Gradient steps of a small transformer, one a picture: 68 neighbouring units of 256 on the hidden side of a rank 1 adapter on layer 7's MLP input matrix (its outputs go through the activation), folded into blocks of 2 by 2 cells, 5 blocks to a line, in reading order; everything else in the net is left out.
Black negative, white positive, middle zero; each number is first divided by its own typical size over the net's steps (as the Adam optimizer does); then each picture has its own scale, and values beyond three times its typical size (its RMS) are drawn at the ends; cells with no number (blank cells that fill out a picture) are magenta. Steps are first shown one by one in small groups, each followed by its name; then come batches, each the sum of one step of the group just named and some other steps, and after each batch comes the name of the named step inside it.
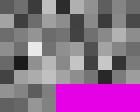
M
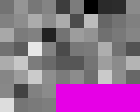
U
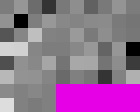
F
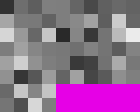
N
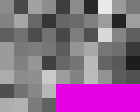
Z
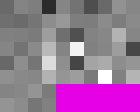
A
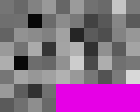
M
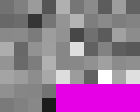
A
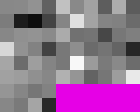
F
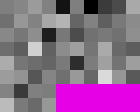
U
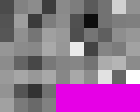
A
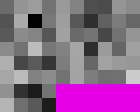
U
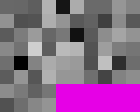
M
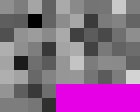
F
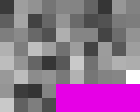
U
